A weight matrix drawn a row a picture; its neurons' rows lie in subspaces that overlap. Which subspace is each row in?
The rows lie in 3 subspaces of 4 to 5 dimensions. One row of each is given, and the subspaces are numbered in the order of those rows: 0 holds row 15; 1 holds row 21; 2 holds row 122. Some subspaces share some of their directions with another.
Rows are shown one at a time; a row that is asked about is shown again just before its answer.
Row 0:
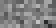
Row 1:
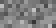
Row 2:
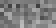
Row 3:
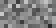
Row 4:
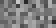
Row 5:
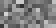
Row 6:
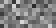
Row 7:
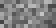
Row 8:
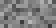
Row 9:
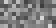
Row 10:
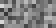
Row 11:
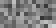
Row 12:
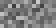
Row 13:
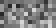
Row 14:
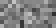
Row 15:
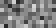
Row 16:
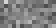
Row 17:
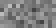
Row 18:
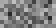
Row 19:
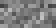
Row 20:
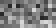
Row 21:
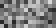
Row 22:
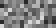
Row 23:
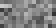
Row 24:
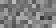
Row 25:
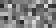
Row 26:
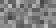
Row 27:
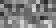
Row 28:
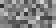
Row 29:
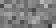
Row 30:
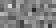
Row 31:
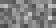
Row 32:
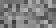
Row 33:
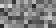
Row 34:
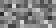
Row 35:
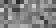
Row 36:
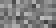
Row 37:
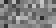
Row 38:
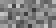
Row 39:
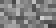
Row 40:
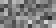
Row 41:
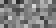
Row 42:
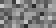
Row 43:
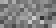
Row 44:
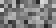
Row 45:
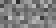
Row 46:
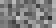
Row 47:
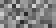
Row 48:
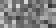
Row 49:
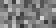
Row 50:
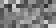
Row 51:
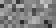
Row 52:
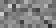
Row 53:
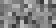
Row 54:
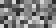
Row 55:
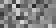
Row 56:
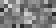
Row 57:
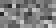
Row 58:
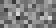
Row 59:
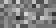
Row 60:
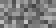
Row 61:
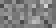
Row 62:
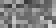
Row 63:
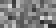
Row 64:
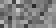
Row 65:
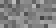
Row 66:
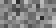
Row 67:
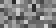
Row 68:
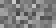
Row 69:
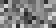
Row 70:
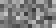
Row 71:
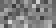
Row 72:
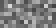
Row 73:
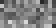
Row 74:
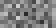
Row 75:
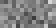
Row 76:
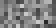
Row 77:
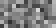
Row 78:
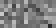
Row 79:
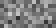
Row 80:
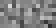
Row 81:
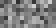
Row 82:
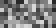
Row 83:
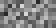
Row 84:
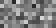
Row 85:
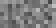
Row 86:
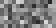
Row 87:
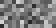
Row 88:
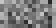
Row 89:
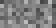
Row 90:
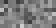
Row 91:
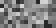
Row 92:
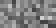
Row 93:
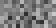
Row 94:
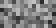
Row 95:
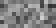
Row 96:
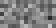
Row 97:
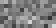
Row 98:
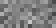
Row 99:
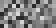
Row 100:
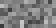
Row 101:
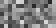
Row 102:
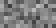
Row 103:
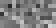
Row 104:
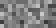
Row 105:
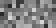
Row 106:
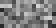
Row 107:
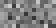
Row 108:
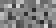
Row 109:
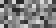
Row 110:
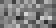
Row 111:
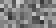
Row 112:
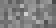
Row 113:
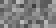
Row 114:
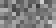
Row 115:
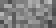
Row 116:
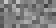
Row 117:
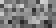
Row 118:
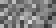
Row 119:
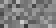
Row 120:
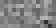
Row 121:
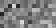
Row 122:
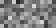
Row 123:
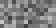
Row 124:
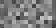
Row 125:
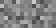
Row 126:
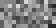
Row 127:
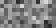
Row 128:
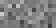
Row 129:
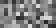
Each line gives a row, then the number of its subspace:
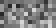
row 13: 0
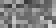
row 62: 1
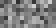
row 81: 0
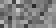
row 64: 1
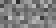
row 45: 0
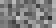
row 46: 0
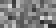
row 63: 2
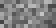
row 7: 1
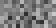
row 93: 2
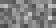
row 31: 1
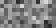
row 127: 0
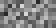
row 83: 0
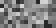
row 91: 0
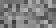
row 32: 1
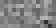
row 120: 0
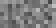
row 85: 0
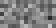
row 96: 1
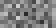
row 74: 2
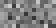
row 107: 2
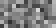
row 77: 0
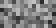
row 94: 1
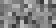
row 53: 1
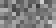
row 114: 1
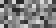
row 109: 2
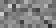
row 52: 1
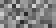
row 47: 2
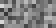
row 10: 1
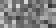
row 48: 1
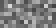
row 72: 0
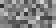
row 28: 0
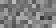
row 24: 2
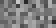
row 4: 1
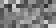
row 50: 2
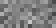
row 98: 2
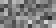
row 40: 2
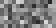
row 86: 0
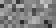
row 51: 0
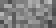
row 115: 1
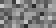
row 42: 1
